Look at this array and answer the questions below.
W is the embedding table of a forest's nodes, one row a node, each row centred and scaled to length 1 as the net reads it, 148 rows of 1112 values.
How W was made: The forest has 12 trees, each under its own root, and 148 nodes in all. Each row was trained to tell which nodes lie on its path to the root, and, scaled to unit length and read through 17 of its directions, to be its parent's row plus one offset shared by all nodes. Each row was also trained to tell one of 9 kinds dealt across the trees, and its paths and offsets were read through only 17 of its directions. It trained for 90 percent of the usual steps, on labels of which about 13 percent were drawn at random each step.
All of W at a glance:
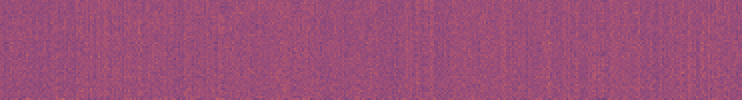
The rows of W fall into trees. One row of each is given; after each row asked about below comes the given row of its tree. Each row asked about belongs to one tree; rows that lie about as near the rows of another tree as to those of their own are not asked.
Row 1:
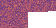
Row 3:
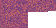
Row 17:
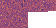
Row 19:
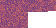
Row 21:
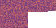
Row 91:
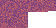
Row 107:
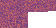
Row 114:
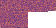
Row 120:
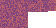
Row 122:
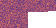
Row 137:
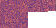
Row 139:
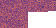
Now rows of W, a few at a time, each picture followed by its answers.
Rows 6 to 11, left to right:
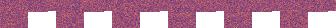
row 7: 1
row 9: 21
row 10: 21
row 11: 1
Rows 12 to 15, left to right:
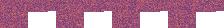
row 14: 1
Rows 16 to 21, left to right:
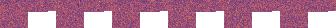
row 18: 19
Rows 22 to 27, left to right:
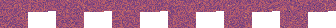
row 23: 107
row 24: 1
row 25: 122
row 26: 139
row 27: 91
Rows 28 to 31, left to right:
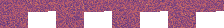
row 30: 114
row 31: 21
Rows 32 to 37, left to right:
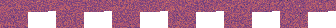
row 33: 139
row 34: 91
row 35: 91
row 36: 114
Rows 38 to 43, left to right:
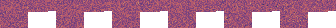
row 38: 17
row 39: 139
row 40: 107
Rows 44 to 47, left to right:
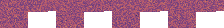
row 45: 107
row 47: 114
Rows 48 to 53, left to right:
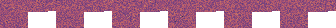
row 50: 114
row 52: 137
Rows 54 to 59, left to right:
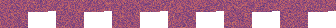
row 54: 137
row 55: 91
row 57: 17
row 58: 114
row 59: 137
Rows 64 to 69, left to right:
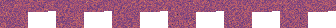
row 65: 21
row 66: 17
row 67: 1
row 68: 114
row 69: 107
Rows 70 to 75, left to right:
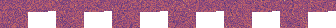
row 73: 91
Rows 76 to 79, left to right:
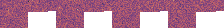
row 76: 1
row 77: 91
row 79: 107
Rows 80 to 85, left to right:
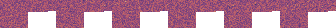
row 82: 107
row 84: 122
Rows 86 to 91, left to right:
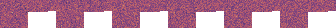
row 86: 1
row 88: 21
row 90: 1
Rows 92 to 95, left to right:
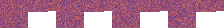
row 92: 114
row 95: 120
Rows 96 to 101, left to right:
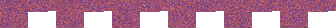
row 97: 139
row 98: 114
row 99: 91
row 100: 114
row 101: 114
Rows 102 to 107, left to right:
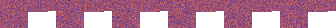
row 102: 137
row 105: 107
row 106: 139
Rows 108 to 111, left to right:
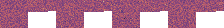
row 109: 21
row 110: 21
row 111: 139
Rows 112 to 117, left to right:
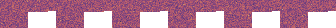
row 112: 91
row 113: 91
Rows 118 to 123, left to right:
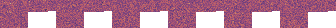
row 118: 107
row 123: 107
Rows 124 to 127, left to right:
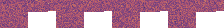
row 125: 21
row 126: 120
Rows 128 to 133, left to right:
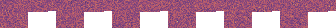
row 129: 21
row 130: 17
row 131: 1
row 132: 1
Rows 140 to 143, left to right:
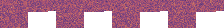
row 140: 107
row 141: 21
